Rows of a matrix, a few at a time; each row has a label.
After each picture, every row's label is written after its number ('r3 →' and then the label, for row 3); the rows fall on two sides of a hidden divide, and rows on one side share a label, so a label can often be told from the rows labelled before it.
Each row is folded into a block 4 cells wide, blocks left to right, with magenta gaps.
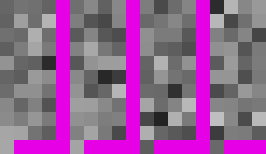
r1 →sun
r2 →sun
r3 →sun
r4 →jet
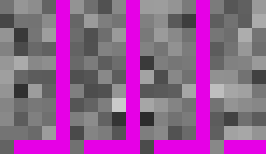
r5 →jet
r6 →sun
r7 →sun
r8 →sun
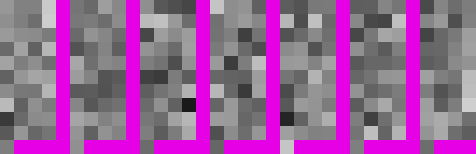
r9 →sun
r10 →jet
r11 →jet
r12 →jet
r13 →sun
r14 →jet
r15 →sun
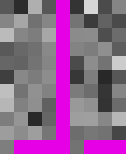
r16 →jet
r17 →jet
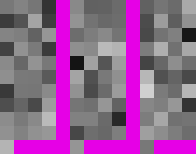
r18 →jet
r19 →sun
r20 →sun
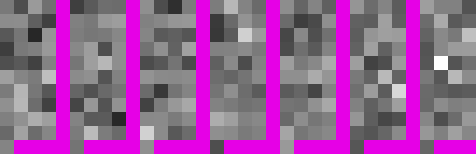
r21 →jet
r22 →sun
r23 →sun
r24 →jet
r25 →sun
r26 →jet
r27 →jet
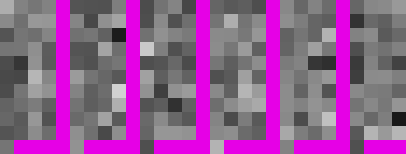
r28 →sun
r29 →sun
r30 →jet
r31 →sun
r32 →jet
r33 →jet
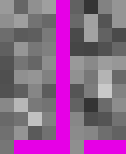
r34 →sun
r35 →sun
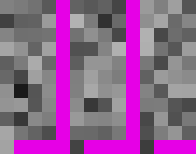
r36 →sun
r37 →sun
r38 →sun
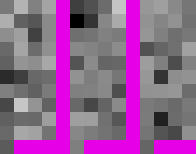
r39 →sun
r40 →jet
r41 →jet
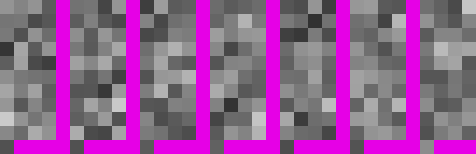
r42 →jet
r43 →sun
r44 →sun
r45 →jet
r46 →sun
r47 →jet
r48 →sun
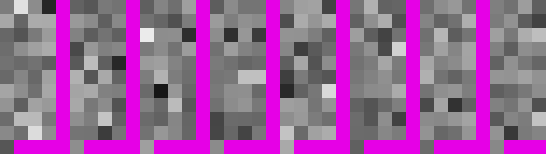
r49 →jet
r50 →sun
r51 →sun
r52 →sun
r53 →jet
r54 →sun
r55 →jet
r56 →jet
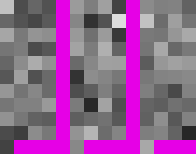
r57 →jet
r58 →sun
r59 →sun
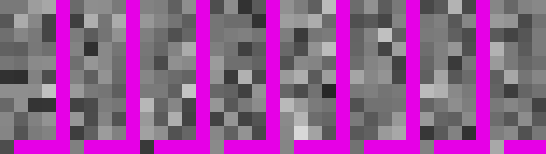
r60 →jet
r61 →jet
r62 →sun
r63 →sun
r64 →sun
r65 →jet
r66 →jet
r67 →sun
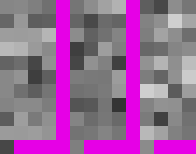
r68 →jet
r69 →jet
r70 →sun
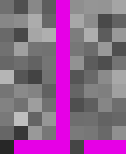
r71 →jet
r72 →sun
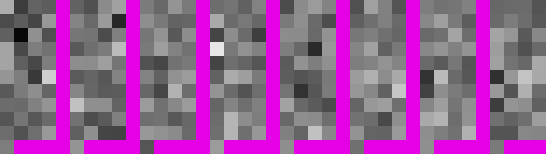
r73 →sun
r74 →sun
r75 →sun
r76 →sun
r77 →jet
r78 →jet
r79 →jet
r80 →jet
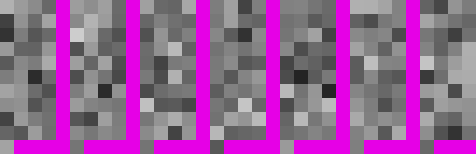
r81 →jet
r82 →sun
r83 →sun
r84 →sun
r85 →jet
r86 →jet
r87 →sun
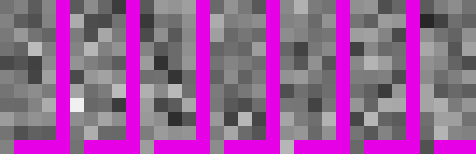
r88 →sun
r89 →sun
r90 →jet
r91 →sun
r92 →jet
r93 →sun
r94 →jet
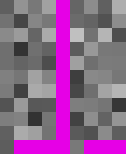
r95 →jet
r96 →sun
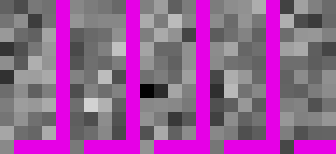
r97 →sun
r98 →sun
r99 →sun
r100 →sun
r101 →jet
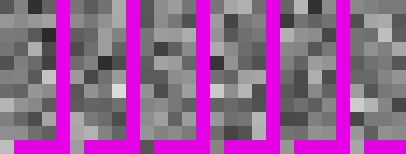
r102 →sun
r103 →sun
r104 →jet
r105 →jet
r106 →sun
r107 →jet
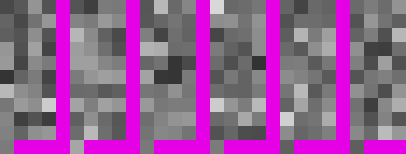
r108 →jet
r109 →sun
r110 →jet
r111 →sun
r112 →jet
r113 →jet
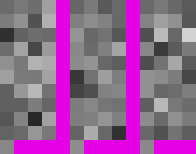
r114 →sun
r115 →sun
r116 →jet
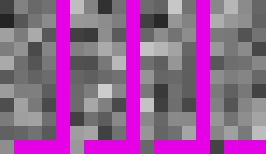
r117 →jet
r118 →sun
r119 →jet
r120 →jet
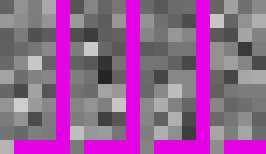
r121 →sun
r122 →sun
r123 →sun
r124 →sun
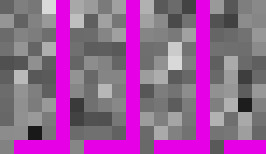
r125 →sun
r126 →sun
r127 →sun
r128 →jet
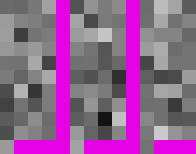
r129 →sun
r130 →jet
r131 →jet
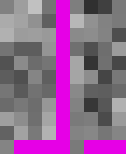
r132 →jet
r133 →sun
